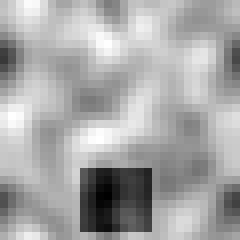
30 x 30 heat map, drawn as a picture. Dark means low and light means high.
Ninth with the lowest average: bottom middle. Grain: blotchy. Odd patch: lower, in the bottom middle. Roughest part: bottom middle. Histogram: skewed, a long tail of low values.
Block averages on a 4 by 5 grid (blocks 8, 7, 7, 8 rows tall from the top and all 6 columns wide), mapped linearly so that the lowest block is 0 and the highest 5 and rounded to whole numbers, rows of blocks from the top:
4 5 5 5 4 / 5 4 4 5 4 / 5 4 4 3 4 / 4 3 0 3 3
